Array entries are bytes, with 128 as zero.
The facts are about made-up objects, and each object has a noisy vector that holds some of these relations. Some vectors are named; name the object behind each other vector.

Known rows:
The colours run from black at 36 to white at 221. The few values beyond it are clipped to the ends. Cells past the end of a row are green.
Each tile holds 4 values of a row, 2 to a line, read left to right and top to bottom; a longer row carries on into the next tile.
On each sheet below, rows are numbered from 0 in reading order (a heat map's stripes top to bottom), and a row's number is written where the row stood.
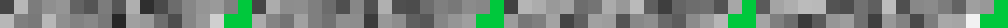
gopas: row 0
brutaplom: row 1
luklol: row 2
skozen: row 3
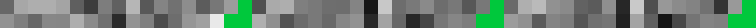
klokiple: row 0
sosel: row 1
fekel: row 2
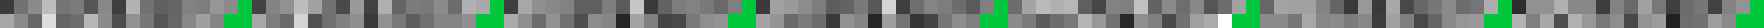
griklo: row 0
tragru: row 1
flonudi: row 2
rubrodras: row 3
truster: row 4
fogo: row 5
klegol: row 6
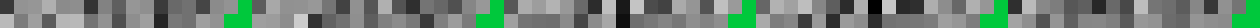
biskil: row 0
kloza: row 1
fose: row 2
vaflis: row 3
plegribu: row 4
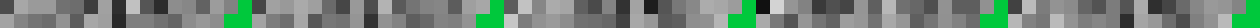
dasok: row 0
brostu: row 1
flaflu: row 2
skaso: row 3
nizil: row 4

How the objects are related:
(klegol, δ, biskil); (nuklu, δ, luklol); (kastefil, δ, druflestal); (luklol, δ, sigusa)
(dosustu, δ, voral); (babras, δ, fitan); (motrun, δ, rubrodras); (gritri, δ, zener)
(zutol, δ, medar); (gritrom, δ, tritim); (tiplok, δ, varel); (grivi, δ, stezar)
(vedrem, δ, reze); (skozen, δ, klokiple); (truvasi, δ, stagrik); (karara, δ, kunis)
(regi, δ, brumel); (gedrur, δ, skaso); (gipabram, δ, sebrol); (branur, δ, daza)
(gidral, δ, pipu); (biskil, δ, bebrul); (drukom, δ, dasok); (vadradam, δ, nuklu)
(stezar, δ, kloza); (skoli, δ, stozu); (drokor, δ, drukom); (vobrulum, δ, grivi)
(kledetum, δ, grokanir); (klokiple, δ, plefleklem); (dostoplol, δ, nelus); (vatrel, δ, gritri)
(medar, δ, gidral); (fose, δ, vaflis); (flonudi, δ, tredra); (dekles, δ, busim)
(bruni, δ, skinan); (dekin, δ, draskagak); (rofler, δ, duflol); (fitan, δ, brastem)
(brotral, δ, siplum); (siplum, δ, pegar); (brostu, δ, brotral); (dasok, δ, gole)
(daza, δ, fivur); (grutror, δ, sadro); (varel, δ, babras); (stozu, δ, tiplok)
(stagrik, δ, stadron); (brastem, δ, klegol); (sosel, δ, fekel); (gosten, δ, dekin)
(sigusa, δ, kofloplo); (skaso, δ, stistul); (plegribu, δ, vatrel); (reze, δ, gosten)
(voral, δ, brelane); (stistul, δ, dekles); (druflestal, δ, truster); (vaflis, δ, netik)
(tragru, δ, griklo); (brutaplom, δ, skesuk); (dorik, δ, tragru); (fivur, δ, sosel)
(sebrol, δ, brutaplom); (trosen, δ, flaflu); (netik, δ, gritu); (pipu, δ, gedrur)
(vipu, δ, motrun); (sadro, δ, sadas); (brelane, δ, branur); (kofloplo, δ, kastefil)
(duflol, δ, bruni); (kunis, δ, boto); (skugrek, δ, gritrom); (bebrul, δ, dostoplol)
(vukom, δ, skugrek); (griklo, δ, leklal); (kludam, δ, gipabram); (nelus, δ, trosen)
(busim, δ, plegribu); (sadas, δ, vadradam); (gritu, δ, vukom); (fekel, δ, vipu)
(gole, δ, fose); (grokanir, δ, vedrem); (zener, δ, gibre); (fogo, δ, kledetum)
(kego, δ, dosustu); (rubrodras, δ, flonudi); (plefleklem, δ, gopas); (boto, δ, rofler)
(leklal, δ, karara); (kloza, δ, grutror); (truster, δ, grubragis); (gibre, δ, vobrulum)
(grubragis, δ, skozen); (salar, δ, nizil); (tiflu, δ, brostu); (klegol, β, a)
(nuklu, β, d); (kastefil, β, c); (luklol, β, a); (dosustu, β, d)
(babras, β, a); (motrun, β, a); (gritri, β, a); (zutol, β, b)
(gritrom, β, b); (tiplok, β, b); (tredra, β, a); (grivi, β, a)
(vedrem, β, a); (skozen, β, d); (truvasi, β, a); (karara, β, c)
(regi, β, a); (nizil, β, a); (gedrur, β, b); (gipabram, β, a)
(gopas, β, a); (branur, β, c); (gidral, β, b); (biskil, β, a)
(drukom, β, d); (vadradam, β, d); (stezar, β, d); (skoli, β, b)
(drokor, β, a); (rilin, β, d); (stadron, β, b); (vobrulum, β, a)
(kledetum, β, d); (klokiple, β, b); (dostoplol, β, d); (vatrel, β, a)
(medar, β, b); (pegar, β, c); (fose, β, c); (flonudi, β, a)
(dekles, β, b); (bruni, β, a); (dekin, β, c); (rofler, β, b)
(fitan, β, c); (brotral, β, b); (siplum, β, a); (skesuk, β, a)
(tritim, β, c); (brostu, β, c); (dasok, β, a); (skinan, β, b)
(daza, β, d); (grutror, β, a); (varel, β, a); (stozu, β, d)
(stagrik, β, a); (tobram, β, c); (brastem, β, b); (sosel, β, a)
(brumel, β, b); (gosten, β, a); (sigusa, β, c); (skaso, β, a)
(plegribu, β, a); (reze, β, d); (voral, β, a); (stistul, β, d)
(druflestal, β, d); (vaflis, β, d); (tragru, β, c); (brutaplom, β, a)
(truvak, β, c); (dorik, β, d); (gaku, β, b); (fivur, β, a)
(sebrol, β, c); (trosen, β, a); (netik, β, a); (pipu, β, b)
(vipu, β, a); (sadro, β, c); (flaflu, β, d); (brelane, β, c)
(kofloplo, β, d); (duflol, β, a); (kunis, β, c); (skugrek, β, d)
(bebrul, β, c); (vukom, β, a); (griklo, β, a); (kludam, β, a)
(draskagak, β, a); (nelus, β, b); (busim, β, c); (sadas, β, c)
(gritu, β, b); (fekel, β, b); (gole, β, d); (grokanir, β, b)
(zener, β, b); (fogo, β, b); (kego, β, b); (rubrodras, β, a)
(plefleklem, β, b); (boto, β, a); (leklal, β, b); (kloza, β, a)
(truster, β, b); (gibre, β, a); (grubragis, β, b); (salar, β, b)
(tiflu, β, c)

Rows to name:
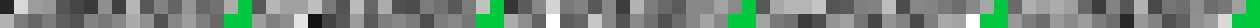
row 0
stistul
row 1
sadro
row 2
boto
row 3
druflestal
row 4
plefleklem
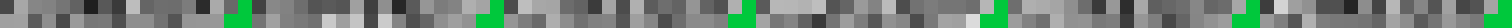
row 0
gritri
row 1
vedrem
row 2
medar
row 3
kofloplo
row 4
kego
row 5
dekles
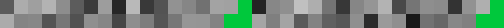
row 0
drukom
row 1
fitan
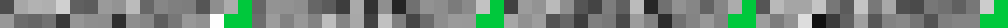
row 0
kastefil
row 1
grokanir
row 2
stozu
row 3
sadas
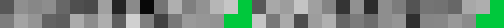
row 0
reze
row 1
dostoplol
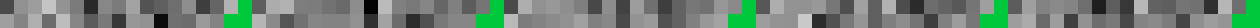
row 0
brastem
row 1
fivur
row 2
trosen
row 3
grutror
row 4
gibre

